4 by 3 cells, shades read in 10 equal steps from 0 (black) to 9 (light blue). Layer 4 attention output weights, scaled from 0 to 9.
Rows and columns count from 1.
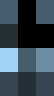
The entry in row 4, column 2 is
2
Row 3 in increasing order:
4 6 9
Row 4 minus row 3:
-6 -2 -3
